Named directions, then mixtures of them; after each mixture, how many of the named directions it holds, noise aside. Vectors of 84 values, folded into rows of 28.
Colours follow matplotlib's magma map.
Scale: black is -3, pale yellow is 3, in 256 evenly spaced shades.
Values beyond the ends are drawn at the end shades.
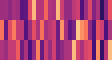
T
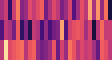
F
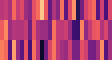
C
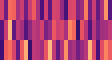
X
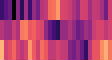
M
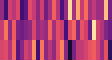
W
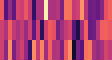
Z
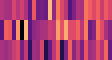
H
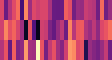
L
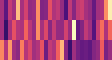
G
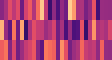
three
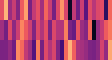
one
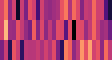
one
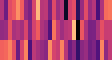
three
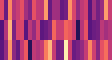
two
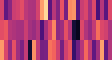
two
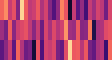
two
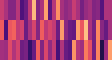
one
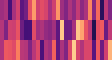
two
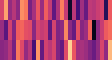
one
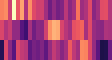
one
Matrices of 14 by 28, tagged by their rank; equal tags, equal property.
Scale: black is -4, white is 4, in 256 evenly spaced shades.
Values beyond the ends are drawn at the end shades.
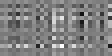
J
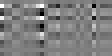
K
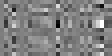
J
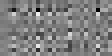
J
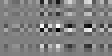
K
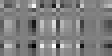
K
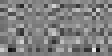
J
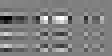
K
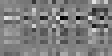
J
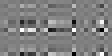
K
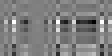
K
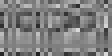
J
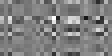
J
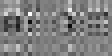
J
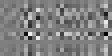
J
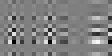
K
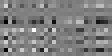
J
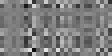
J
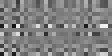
J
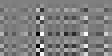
K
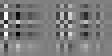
K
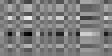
K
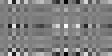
K
